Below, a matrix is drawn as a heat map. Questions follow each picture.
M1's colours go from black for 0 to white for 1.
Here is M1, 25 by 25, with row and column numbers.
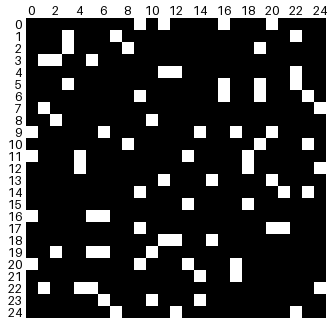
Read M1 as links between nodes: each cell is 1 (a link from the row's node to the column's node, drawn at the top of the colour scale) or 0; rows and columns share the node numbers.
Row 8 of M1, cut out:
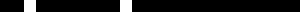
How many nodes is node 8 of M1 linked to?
2
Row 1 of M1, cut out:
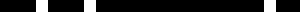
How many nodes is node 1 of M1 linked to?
3
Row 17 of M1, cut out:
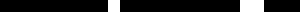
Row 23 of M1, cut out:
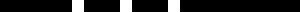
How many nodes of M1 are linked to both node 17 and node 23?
0
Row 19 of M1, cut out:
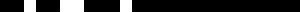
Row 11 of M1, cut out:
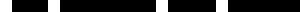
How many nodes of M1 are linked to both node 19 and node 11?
0
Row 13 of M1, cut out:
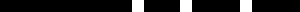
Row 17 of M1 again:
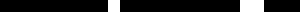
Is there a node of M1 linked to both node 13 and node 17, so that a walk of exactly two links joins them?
yes
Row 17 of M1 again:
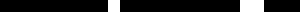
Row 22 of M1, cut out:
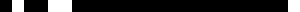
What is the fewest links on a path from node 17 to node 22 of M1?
5
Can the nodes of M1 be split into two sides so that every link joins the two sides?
no
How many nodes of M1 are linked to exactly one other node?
0
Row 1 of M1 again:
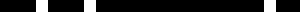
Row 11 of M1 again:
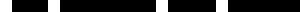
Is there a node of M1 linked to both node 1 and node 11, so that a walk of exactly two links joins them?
no
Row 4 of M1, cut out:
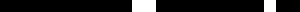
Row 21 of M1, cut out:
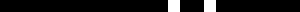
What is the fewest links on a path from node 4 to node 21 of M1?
5
